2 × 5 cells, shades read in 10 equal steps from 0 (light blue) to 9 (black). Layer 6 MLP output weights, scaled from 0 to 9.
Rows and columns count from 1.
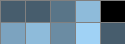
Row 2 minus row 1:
-3 -4 -1 -1 -4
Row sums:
24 11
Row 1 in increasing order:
1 4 5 5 9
